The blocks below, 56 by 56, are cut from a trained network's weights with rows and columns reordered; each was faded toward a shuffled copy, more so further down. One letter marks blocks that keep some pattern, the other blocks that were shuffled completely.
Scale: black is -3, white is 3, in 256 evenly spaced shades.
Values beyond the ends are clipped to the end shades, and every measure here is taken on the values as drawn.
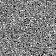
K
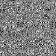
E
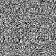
E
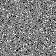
K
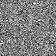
E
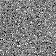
K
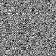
E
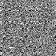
E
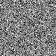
K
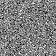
K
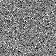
K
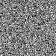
K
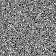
K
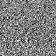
E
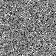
K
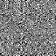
E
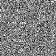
E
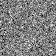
K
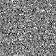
E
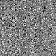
E
